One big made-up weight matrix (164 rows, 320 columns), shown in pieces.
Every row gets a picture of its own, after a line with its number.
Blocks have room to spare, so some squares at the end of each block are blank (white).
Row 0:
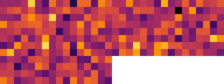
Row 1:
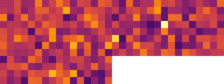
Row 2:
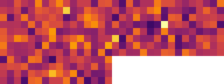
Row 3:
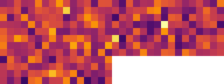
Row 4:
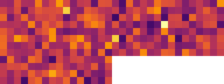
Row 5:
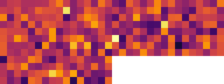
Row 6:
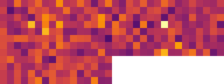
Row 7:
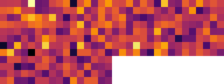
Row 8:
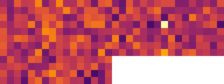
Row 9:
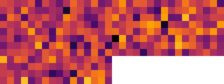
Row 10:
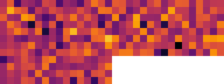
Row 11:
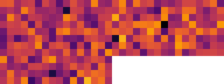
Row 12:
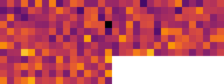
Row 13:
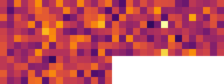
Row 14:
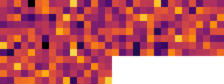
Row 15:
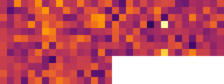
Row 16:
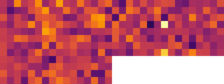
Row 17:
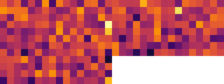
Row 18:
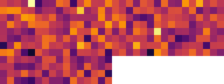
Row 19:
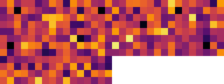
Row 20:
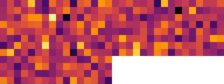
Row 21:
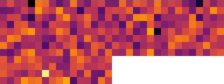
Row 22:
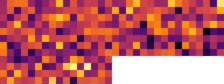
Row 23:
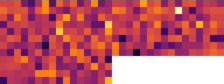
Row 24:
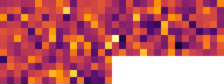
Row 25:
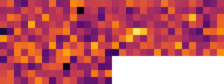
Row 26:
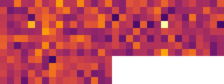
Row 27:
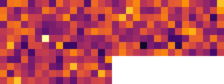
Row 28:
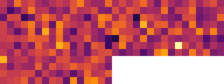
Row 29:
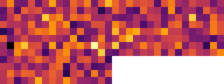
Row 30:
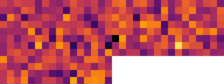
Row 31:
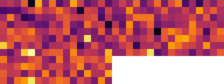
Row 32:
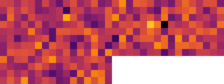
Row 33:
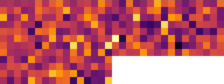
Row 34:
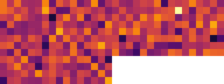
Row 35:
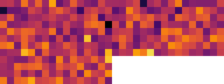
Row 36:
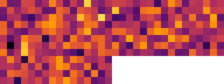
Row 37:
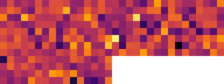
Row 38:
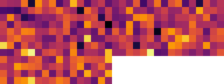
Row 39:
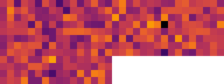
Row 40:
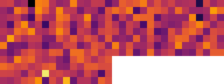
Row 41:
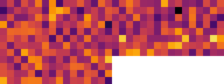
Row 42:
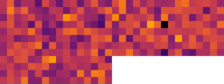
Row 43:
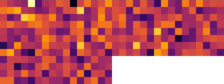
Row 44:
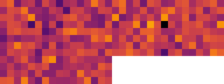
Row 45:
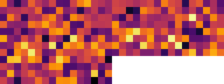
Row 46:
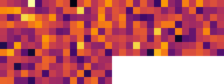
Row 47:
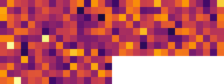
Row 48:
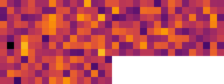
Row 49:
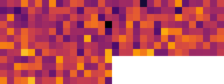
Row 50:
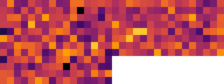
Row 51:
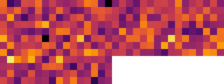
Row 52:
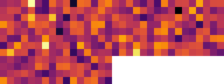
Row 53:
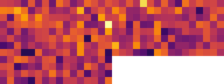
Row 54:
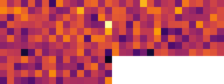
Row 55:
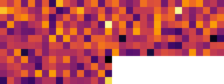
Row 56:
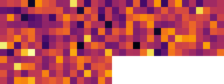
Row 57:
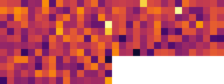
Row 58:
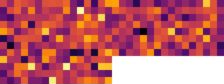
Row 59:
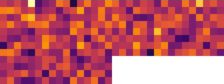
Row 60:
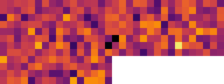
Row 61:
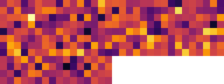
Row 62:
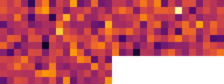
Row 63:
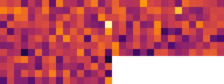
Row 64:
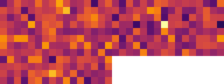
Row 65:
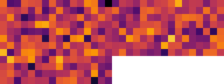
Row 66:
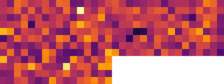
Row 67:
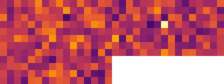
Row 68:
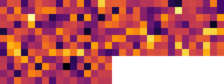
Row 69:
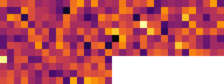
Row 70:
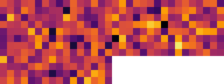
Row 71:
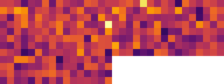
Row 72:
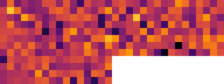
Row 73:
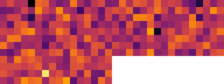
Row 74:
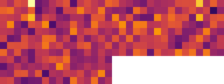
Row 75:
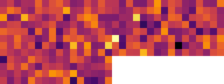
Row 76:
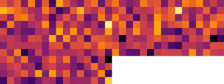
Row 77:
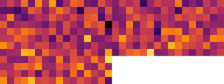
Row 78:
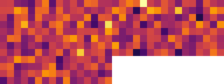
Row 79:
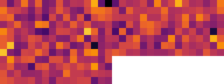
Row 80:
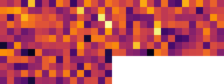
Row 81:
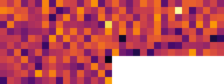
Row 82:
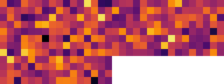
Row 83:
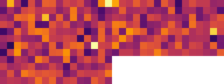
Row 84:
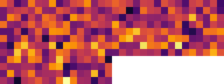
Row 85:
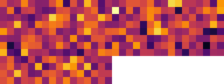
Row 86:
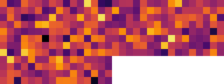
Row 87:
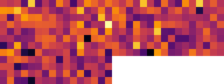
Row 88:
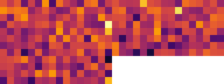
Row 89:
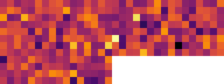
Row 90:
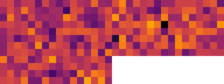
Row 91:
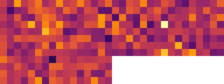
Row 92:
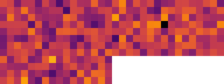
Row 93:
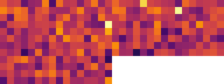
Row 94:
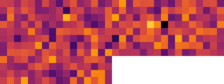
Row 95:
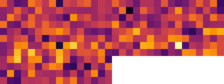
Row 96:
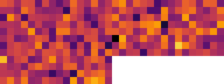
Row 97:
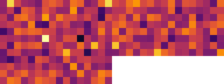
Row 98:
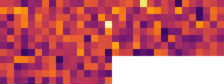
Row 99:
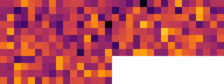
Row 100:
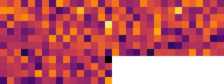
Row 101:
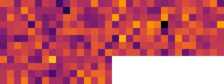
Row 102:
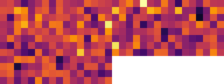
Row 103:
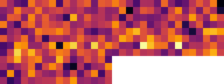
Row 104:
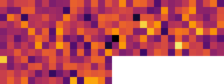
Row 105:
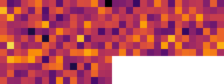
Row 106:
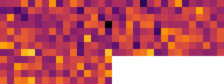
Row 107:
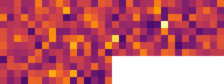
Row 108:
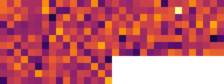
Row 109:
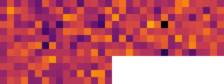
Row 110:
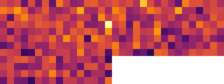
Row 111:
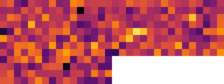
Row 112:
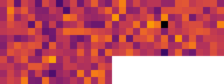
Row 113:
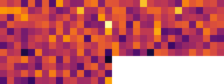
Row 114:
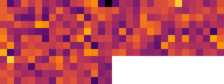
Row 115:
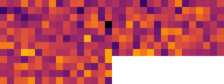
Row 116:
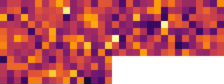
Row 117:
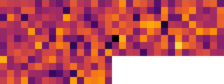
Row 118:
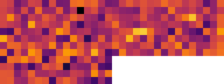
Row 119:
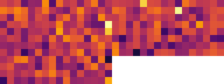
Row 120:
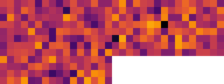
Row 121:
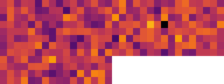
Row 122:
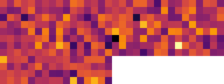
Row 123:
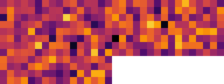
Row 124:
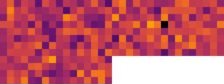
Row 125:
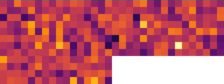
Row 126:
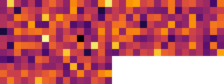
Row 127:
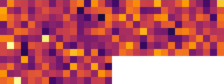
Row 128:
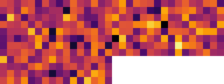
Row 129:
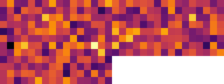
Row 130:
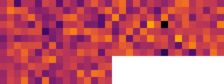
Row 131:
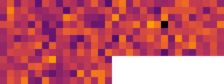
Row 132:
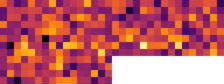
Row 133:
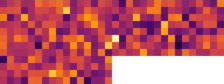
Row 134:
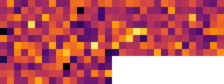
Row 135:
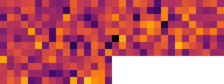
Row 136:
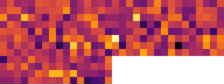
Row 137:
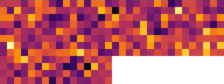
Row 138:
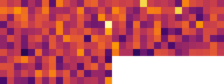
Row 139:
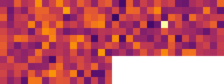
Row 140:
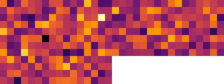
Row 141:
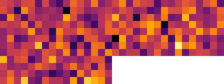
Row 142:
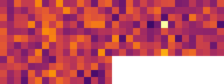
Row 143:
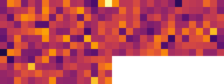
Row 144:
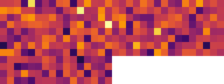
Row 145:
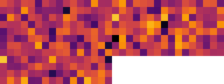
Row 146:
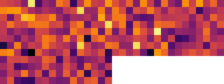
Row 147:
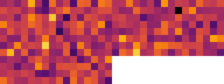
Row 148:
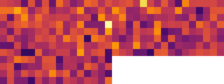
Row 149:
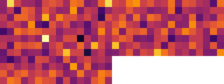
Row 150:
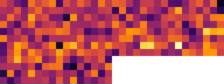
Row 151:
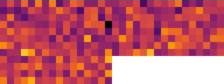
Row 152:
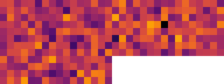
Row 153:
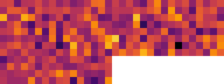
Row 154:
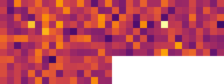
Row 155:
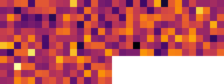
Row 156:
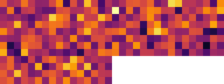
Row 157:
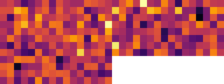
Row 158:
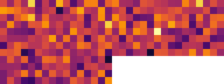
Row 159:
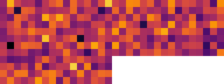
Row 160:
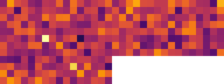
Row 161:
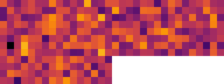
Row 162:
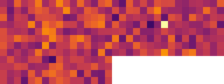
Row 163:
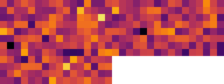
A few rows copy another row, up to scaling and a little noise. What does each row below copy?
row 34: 108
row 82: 86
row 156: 85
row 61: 68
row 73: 21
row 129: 29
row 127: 47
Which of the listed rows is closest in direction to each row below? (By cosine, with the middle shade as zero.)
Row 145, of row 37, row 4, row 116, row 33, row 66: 66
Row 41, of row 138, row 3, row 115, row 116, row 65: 115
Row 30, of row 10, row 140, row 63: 63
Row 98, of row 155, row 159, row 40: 40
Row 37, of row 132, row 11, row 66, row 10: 10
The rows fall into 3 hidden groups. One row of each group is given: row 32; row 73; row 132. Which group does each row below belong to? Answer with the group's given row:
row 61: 132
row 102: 73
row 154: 32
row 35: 73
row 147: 73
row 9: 32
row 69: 32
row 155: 73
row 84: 132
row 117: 32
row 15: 32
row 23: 73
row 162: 32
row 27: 132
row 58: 132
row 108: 73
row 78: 73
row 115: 73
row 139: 32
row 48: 132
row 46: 73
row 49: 73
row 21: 73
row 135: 32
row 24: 32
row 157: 73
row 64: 32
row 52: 73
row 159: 132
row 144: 73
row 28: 32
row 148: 73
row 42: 32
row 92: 32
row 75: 32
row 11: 32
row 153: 32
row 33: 32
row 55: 73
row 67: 32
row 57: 73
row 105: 132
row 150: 132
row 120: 32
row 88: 73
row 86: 132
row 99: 73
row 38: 73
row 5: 32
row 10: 32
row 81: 73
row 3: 32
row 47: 132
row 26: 32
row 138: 73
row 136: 32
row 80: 73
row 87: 73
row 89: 32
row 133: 32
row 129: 132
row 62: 73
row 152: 32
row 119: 73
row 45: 132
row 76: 73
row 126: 132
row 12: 73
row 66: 132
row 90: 32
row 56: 73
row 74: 73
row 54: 73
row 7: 73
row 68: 132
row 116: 32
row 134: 132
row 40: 73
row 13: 32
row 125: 32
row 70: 32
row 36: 132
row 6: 32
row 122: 32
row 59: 73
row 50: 132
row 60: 32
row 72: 32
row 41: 73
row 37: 32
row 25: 132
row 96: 32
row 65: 132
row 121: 32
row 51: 132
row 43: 73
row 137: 132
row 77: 73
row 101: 32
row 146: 73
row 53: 73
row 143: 132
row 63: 73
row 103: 132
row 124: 32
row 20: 73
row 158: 73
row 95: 132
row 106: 73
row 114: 132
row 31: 73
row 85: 132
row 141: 32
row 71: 73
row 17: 73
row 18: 73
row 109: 32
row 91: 32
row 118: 132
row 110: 73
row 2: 32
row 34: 73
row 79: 132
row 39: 32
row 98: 73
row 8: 32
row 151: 73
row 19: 132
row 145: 32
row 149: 132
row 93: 73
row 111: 132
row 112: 32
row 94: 32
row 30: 32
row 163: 132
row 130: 32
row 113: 73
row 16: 32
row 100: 73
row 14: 73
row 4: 32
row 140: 132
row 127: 132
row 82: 132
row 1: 32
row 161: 132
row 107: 32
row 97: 132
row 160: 132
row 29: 132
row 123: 32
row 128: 32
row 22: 132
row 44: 32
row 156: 132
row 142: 32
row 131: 32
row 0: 73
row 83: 132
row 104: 32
